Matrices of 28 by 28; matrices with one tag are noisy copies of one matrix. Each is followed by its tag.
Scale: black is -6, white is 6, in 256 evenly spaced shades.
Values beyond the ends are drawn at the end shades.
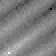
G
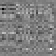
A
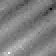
G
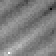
G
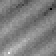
G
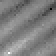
G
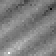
G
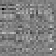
A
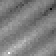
G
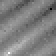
G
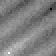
G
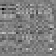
A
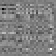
A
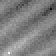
G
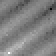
G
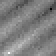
G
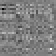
A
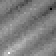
G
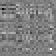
A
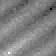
G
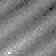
G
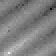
G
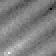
G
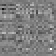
A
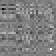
A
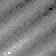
G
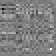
A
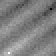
G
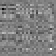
A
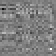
A
